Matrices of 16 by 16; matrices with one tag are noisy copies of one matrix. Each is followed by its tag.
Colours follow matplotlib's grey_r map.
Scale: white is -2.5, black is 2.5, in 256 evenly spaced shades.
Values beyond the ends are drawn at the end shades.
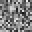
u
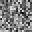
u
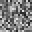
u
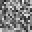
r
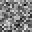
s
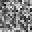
r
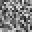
r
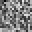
r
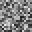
s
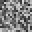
r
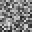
s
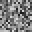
u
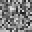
u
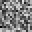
r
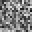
r
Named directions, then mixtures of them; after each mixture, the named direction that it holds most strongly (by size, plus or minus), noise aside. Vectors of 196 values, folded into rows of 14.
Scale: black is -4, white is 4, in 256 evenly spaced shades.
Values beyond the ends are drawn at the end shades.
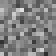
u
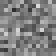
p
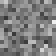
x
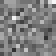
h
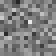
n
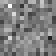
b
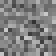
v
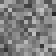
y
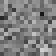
x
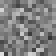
u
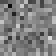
b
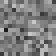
v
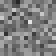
n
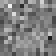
b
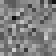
h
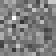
h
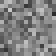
y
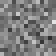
v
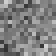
y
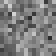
y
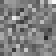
h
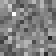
b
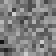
y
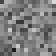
h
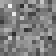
b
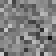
v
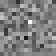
n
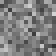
y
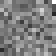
y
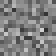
v
